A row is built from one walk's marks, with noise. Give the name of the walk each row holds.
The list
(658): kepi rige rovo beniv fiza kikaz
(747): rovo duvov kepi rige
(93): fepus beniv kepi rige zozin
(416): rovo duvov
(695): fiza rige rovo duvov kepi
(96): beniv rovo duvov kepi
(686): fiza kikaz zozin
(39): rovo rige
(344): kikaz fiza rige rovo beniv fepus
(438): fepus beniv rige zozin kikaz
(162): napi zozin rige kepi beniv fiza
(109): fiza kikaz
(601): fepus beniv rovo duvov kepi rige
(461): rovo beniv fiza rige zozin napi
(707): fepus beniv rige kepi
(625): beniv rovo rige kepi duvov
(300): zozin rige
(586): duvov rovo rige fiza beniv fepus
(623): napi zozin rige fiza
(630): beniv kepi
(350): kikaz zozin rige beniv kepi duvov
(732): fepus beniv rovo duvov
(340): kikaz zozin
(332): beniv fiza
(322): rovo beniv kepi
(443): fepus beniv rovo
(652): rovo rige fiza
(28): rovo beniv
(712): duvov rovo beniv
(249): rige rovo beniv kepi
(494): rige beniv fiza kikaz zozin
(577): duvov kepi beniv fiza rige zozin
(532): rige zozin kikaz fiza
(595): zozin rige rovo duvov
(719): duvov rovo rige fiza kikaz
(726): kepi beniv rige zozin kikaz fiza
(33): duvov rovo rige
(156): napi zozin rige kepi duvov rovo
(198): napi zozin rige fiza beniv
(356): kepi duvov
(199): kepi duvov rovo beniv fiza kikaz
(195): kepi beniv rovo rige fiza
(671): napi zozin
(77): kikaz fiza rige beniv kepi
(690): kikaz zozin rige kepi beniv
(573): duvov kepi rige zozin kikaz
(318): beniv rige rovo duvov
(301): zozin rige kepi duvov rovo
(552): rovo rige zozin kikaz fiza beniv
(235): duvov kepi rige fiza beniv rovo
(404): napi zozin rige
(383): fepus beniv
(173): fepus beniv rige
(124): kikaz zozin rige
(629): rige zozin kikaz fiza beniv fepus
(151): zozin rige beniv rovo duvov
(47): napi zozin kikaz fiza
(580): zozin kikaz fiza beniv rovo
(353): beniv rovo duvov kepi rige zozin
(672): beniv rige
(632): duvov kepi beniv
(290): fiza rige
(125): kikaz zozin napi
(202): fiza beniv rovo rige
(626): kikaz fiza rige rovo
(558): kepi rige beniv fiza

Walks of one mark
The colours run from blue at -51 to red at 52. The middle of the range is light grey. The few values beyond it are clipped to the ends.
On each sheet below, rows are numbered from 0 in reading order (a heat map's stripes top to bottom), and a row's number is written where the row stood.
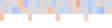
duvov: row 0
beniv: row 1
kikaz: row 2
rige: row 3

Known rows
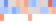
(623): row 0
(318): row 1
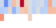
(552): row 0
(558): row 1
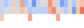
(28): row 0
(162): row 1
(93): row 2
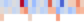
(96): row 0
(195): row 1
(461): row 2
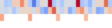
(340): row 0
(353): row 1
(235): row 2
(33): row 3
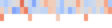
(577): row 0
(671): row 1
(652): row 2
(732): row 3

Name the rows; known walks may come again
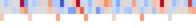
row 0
(96)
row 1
(28)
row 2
(156)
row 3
(532)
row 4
(39)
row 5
(580)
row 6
(322)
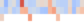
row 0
(195)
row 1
(586)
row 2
(173)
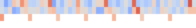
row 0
(124)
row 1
(712)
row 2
(202)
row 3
(33)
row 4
(601)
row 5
(672)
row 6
(77)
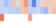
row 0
(629)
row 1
(404)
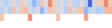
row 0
(443)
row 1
(494)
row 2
(383)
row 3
(461)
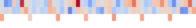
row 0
(690)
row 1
(558)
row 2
(719)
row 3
(300)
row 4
(125)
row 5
(340)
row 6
(595)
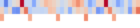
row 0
(301)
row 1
(671)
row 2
(686)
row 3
(573)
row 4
(93)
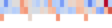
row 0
(162)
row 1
(630)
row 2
(198)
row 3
(353)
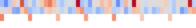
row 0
(151)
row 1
(47)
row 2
(235)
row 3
(623)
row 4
(552)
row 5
(290)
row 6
(695)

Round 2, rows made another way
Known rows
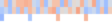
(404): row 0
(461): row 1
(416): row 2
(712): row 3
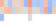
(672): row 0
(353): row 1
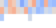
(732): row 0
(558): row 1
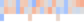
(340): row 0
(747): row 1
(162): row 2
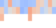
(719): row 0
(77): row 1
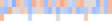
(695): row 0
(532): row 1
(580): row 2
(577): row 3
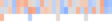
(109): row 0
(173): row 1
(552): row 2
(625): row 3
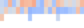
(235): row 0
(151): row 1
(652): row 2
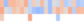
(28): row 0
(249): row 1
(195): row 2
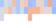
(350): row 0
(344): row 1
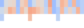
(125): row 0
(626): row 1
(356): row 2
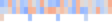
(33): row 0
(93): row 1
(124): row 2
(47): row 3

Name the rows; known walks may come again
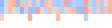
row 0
(629)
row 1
(695)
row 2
(719)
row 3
(461)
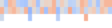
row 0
(732)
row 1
(671)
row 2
(47)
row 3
(109)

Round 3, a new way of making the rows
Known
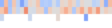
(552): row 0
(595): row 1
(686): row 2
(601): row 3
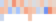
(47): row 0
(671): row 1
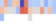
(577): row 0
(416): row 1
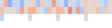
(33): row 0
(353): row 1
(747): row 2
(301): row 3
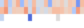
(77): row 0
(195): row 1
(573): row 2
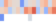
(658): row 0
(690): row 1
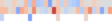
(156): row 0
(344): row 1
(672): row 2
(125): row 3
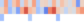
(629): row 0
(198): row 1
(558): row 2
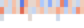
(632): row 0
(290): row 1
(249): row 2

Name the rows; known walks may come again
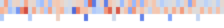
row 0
(198)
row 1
(173)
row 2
(404)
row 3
(586)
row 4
(93)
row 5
(199)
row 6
(601)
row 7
(383)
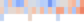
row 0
(318)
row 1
(39)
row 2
(350)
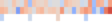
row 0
(156)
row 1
(109)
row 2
(340)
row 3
(162)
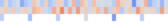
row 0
(652)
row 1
(626)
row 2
(707)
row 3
(356)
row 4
(658)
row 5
(33)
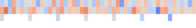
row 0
(322)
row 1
(353)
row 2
(77)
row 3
(96)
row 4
(249)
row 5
(623)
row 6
(202)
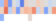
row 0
(461)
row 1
(125)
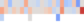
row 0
(625)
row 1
(332)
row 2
(344)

